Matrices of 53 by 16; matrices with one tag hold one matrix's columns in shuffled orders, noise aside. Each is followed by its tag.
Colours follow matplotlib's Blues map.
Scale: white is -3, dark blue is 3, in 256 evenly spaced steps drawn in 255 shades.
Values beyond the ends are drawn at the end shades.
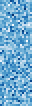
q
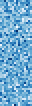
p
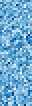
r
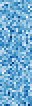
r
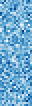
q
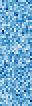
q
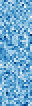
r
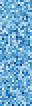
r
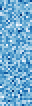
q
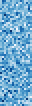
q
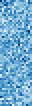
p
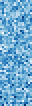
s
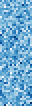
r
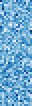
q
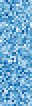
q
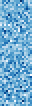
q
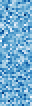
q
